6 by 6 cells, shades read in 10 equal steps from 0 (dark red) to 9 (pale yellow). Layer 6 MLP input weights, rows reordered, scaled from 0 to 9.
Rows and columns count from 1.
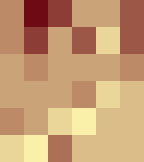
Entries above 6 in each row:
0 1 0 2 4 5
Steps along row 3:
down up same same down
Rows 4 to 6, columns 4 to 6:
5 8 7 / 9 7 7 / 7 7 7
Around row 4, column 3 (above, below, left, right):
6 8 6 5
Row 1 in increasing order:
0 2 3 5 6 6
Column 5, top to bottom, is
6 8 6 8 7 7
